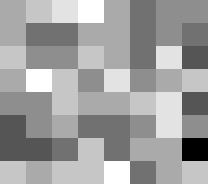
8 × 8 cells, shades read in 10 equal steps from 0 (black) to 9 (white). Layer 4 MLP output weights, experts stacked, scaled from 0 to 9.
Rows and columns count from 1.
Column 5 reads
6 6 6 8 6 4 4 9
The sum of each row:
50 39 45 53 47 40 33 53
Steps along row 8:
down up same up down up up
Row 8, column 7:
6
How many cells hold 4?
11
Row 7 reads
3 3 4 7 4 6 6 0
